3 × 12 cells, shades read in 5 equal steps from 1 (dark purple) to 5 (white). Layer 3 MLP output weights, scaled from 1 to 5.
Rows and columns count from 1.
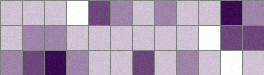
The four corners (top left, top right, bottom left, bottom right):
4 3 3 4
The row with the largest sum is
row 2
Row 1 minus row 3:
1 2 3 2 -2 -1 2 -1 1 0 -4 -1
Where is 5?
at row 1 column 4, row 2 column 10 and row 3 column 11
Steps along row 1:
same same up down up up down up same down up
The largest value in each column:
4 4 4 5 4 4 4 4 4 5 5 4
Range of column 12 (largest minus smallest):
2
